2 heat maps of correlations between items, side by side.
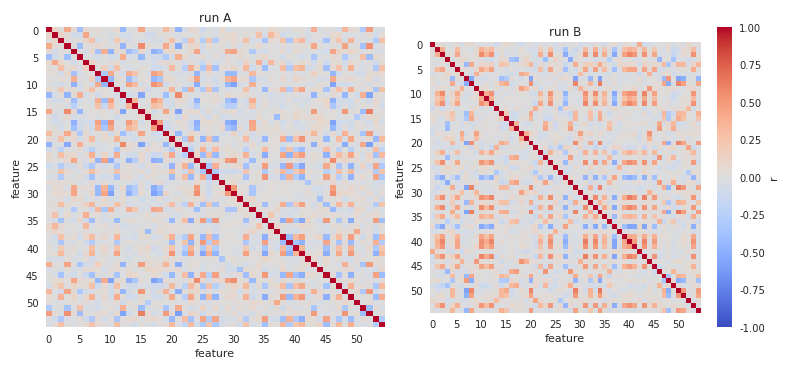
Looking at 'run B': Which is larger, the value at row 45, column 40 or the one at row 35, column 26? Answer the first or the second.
the first
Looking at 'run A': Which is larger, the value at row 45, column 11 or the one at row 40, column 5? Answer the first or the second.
the second
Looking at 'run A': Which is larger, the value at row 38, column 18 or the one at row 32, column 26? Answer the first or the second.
the second
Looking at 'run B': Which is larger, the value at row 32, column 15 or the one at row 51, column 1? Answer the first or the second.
the first
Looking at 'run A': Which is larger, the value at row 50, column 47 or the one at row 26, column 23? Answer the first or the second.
the second
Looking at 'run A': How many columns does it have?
55
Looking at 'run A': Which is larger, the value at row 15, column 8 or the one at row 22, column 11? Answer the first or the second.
the first
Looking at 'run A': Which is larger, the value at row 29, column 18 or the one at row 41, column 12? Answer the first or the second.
the second
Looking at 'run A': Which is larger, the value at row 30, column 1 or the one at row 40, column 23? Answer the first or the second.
the second
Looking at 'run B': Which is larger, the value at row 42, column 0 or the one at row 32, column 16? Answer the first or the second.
the first
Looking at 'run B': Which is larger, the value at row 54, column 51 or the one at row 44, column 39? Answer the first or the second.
the first
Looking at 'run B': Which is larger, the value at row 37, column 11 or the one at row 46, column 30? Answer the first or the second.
the second
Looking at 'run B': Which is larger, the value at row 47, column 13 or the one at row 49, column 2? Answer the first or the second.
the first
